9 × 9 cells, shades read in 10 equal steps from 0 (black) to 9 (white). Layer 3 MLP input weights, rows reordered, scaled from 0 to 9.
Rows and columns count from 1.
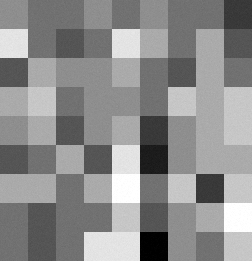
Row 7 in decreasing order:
9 7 7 6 6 6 4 4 2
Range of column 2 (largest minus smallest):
4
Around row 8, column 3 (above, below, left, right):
4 4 3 4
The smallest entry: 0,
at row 9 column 6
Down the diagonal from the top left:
5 4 5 5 6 1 7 6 7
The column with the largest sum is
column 5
